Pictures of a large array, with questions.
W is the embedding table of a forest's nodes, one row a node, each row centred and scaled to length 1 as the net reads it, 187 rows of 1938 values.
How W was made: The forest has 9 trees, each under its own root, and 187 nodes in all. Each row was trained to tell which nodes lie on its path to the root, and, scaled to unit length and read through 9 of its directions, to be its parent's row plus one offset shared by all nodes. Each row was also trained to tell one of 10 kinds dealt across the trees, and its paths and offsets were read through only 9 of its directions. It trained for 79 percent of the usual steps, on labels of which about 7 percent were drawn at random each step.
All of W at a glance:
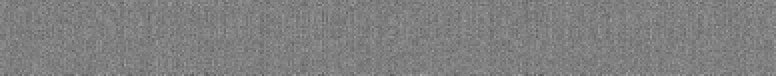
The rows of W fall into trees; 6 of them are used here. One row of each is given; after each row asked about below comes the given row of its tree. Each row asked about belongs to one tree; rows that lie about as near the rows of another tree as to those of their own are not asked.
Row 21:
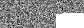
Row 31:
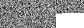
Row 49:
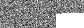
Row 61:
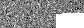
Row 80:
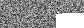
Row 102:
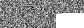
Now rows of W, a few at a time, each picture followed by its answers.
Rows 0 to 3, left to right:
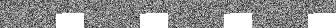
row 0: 31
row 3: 21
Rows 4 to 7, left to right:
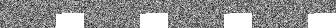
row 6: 102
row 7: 102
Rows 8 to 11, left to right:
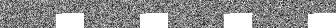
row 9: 102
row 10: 31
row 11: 21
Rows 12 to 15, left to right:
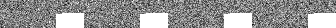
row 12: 31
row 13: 61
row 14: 31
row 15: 61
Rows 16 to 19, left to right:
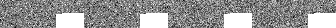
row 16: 49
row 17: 49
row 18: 102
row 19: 49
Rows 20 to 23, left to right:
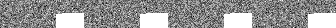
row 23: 61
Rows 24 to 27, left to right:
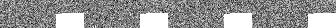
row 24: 102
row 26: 61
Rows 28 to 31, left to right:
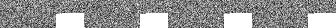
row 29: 49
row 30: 31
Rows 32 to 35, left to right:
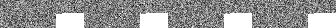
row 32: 49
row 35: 102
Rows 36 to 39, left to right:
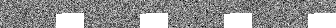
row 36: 49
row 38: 102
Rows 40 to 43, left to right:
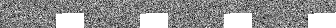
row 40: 31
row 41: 80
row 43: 49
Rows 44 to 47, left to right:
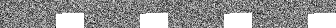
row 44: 31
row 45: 102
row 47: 80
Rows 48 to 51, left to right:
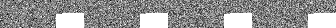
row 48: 31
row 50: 102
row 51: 49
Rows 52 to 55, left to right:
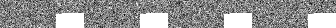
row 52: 49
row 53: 49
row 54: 49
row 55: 61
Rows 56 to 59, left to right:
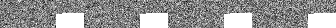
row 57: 31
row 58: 80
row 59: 49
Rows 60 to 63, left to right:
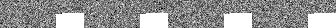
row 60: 102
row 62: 49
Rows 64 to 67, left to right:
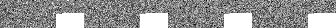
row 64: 49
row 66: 80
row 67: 80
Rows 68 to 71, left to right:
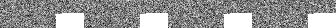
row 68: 31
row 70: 102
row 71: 31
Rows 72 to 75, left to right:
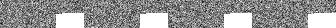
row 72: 102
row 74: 31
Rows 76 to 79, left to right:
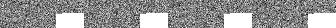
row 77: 31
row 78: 31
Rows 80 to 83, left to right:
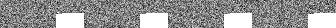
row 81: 31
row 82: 102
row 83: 31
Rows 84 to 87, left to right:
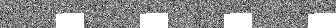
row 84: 80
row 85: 31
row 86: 31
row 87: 49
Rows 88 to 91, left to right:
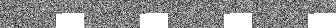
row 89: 21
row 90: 31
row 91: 31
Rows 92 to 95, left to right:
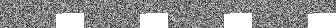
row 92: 102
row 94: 31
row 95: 102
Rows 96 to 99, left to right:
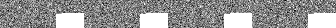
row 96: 61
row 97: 21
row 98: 31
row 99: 21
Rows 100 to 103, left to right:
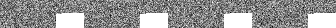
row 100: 49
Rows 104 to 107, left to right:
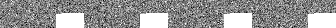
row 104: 61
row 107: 80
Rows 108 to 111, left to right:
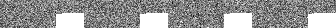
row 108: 49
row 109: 31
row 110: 49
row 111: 102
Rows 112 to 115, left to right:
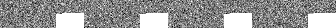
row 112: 49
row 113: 102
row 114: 61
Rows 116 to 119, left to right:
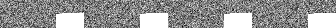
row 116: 102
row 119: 61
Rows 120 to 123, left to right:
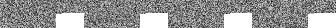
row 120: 21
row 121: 49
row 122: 31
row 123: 80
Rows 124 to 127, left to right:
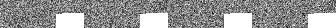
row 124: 49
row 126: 49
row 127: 102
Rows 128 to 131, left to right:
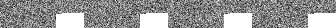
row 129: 49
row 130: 61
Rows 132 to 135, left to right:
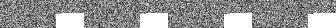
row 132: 31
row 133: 49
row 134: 102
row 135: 31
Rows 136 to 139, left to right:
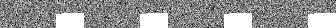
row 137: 80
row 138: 61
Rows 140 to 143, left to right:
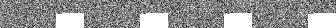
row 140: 21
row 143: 61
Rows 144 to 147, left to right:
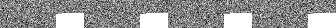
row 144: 80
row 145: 102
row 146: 49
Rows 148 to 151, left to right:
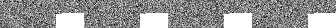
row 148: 102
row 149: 49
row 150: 21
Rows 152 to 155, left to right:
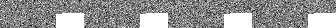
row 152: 31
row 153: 49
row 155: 49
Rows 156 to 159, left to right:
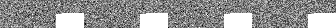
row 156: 21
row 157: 102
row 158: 102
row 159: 102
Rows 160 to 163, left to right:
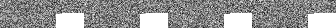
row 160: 31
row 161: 102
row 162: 31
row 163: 102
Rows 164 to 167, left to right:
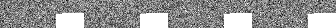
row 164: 31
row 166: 31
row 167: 31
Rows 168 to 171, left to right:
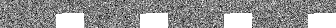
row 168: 61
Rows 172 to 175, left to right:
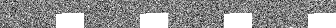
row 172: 102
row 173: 80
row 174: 21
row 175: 49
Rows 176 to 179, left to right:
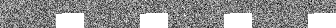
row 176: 61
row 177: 61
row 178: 102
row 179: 31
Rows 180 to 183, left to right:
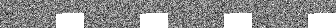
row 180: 102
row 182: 49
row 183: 49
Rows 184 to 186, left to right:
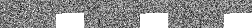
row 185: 49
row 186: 49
